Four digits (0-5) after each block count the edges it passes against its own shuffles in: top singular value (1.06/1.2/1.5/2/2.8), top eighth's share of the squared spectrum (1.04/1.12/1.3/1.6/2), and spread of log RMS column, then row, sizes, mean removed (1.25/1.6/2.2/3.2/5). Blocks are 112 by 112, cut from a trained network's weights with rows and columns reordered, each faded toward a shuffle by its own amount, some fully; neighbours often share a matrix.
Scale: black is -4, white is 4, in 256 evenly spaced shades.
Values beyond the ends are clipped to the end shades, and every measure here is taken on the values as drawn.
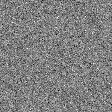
0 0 0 0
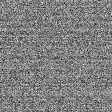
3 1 0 0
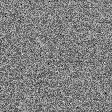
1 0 0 0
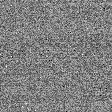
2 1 0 0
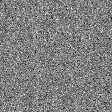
1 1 0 1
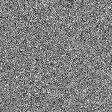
3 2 1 0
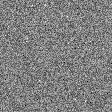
0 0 0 0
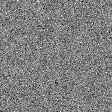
0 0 0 0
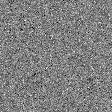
0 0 0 0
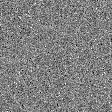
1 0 0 0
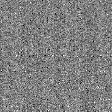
2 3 1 2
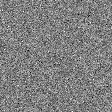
0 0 0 0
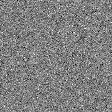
2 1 0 0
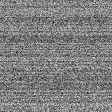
4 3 0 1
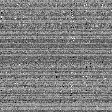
5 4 2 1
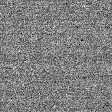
2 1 0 0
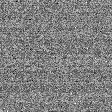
2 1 0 0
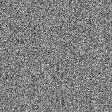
2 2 0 1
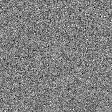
1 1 0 1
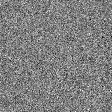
2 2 0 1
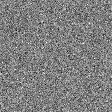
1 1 0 0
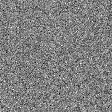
1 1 0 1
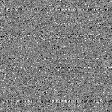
4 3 0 3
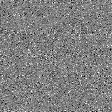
3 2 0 2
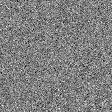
0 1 0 0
